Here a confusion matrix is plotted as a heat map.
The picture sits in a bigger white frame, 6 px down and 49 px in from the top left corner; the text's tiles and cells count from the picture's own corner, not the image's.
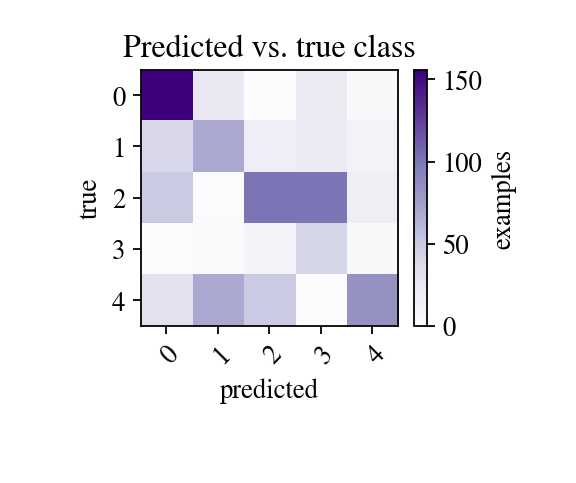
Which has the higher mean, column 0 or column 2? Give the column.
0
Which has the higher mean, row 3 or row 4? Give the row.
4
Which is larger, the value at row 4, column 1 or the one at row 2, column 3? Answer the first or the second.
the second
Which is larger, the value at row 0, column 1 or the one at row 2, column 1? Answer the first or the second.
the first
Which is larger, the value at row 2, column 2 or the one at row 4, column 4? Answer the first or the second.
the first
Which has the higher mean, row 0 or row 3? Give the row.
0
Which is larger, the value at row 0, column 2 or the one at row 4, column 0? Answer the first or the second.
the second
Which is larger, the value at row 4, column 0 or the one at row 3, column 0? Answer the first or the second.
the first
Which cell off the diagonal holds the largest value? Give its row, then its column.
2, 3
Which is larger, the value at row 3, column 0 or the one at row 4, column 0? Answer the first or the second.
the second
